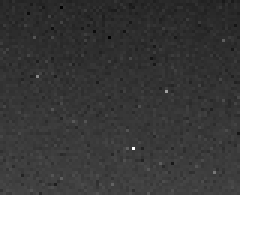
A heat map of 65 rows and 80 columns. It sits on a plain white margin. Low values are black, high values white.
Slope: up to the bottom. Grain: fine. Stripes: none. Odd rows or columns: none. Average level on the scale: 20%. Histogram: skewed, a long tail of high values.
